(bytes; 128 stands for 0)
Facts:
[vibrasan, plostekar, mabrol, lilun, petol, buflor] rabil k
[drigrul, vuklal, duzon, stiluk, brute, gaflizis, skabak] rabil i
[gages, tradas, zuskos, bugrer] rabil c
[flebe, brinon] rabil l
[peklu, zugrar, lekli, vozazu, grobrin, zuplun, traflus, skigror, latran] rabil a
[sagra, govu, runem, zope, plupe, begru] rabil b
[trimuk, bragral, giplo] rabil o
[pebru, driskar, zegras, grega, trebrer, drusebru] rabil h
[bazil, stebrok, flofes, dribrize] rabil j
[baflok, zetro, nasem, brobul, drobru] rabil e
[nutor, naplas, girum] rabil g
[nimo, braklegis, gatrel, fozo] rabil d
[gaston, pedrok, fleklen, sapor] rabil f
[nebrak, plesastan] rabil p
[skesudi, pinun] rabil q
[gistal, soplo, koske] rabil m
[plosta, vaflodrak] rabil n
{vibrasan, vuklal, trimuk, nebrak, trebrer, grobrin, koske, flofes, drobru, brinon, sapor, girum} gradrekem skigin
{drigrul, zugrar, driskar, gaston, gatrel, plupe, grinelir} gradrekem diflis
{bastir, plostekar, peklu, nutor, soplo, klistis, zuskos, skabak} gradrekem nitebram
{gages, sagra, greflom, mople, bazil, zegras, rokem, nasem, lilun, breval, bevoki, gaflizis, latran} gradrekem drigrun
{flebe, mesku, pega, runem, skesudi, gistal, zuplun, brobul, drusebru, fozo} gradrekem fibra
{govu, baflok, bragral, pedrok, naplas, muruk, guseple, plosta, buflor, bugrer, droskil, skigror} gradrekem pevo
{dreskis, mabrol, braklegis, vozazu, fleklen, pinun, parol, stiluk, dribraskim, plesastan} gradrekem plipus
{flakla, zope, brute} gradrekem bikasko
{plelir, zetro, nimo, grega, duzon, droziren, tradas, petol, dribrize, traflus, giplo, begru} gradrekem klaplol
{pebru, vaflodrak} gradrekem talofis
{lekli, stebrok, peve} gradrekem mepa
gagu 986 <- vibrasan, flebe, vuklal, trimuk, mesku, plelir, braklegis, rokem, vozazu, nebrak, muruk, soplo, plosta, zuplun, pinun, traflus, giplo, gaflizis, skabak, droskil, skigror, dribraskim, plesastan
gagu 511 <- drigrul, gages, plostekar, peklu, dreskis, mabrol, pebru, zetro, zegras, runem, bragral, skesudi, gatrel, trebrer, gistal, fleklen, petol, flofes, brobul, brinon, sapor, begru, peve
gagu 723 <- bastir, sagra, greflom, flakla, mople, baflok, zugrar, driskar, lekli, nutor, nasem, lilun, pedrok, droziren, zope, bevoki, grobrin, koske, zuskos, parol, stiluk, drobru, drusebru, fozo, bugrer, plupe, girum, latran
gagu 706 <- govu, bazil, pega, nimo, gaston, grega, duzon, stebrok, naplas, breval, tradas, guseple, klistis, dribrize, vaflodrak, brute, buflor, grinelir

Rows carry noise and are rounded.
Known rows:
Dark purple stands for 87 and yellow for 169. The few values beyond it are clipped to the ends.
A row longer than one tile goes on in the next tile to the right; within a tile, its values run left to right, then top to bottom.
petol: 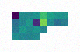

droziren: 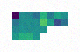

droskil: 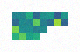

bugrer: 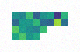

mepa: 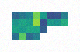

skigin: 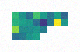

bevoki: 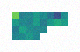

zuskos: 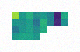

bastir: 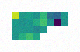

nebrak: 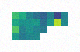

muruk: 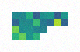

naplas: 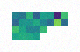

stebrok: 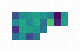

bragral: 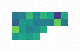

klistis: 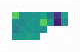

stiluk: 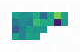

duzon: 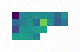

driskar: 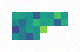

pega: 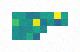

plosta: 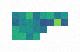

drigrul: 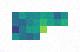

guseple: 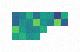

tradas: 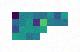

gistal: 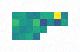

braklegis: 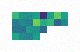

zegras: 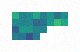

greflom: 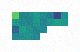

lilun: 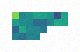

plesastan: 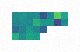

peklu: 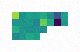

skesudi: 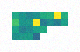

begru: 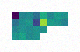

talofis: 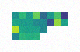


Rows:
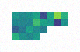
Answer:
pinun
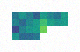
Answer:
grinelir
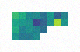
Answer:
trimuk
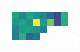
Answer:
lekli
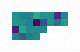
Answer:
bazil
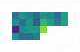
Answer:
gaston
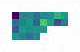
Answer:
grega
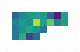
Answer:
peve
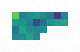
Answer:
nasem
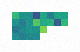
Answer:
zugrar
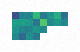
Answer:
brute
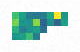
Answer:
zuplun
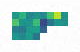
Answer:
flebe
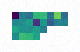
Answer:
klaplol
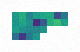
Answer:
flofes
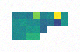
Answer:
plipus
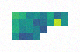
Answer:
vibrasan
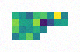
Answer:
fibra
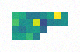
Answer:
mesku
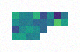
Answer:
gaflizis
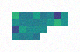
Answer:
breval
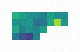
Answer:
trebrer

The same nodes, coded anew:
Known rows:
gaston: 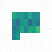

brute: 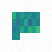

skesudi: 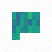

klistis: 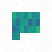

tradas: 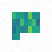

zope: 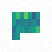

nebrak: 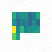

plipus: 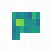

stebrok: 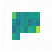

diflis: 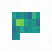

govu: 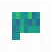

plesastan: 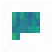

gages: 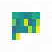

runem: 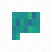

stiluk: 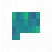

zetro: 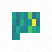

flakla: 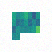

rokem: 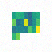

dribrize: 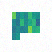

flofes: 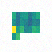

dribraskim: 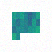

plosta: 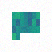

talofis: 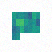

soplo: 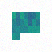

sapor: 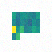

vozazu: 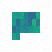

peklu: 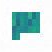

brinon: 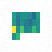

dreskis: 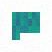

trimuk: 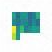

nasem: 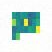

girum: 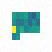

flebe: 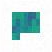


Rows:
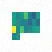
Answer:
grobrin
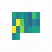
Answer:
skigin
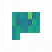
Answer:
pebru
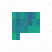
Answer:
skabak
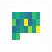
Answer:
bazil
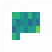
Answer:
vaflodrak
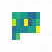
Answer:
latran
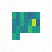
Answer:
giplo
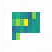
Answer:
drigrun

